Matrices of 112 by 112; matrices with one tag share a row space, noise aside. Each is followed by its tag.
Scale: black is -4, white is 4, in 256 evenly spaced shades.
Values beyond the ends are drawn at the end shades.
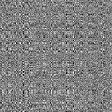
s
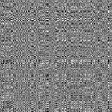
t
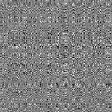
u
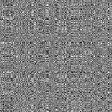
t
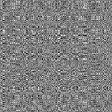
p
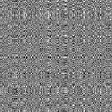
u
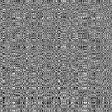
p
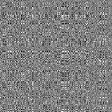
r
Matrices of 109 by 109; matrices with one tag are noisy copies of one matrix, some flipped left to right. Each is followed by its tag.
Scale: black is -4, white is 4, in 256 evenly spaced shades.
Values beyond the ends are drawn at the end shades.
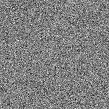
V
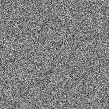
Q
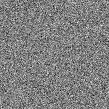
V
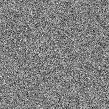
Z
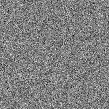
Q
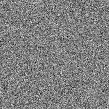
V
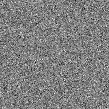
V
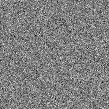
Q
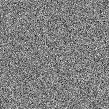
Q
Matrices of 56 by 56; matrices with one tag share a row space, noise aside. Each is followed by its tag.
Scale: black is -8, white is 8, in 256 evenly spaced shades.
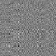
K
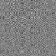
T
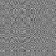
T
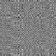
K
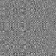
T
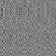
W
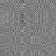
T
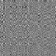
W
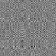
T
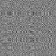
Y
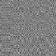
K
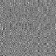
W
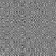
T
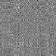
K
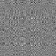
T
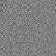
W
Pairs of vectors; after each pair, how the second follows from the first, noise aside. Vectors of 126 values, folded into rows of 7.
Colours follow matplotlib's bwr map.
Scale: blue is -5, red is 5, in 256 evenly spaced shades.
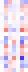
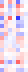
wrapped around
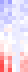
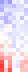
copied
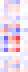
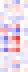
copied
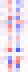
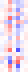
copied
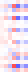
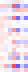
copied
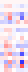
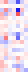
wrapped around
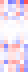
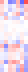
copied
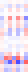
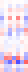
copied
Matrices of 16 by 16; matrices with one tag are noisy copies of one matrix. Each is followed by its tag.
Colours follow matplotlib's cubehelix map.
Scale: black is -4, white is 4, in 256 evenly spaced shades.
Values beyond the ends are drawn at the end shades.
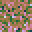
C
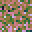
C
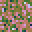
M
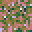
C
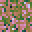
M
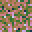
C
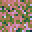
C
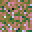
C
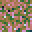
C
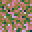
C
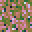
M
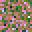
M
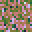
M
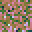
C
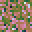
M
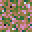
M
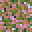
M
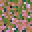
M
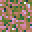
M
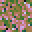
M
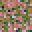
C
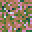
C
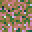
C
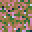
C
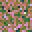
C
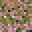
C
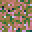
C
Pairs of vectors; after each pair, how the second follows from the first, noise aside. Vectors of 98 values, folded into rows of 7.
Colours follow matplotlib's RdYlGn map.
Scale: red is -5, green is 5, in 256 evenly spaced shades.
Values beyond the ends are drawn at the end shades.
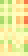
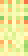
sign-scrambled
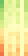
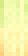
shrunk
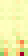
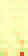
shrunk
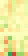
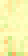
shrunk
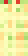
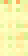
shrunk
